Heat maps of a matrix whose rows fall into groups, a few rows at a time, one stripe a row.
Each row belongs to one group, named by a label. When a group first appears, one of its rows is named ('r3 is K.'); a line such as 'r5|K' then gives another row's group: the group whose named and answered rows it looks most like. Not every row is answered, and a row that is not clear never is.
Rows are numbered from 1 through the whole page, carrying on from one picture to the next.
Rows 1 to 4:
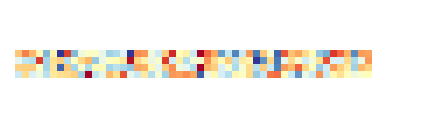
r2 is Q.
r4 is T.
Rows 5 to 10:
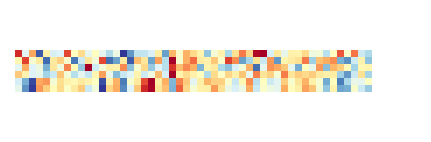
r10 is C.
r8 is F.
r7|T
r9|C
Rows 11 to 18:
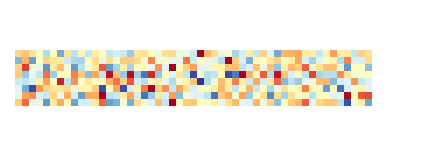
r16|C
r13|F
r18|F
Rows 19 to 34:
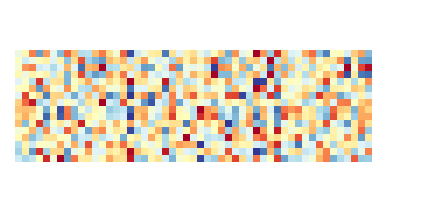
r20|C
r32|T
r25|F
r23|Q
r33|Q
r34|T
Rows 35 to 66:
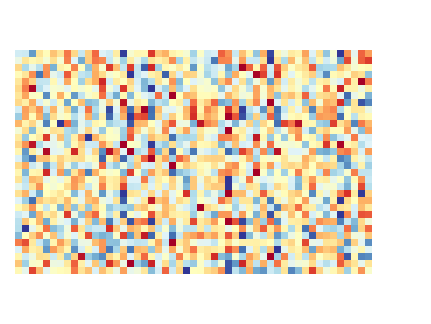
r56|C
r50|C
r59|F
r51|F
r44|F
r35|C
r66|Q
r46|Q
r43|F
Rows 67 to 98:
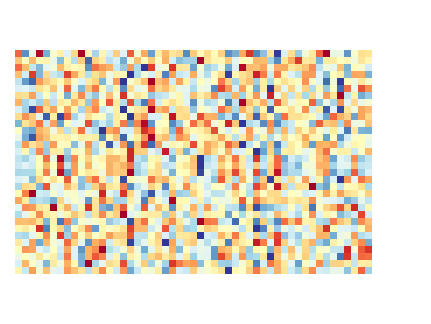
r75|C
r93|T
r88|F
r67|Q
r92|Q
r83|T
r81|Q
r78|C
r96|C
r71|C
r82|T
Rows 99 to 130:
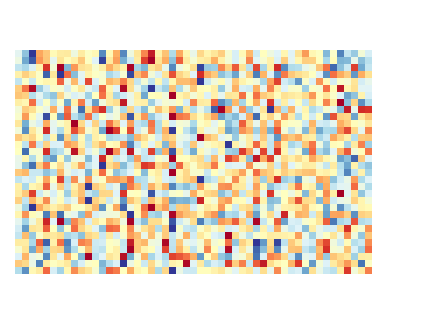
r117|T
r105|F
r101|T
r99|C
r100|C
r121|C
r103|T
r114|F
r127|Q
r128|T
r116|F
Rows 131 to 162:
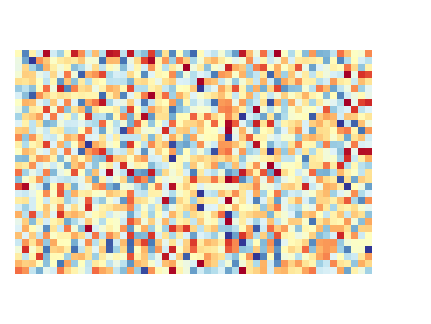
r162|F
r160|Q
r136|T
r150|F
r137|C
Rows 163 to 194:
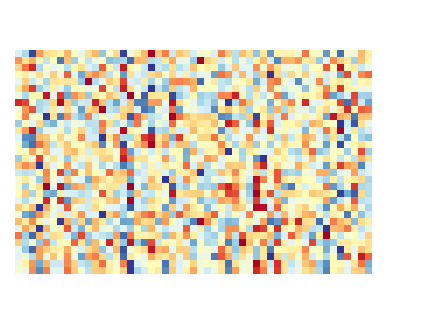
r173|F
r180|T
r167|T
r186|C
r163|C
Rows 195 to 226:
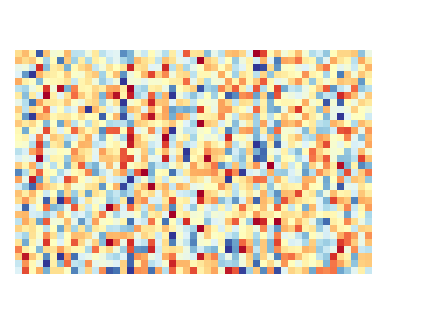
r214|C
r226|F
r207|Q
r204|C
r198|C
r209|Q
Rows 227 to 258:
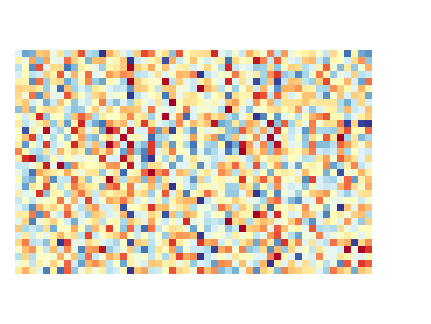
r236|Q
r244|C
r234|F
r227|C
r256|T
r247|Q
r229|Q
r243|T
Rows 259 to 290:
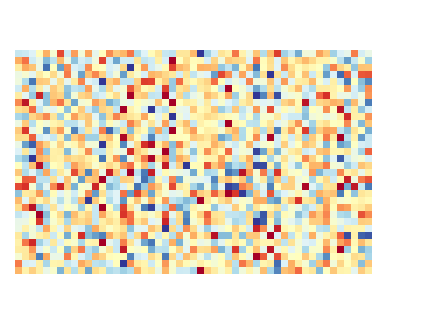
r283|Q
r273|Q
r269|Q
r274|C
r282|Q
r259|T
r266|F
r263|C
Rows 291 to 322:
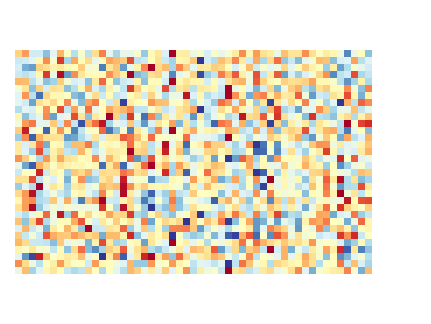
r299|T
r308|Q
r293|C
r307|C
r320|C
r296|Q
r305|Q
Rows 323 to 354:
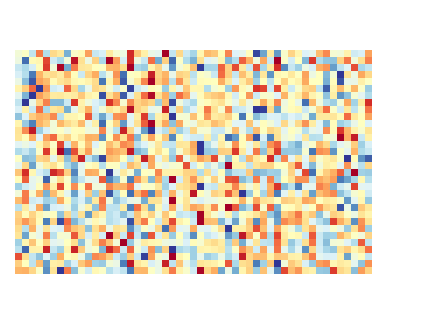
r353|Q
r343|F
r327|C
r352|F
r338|C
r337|T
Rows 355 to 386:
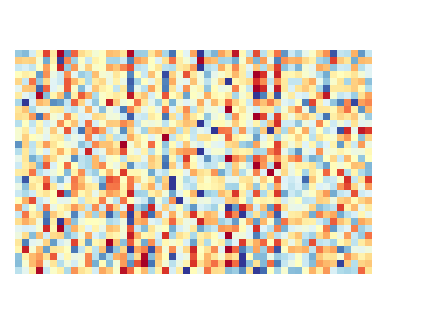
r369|T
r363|Q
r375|T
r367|Q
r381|Q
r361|Q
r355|T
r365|T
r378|F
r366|C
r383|F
